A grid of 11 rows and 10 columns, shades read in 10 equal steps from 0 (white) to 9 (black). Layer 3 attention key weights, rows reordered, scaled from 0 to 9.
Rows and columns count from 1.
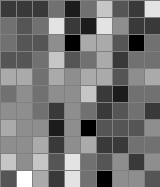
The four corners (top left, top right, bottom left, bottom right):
7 1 6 6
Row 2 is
5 6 5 1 7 8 1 4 7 7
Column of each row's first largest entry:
5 6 5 8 8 8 4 6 4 9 7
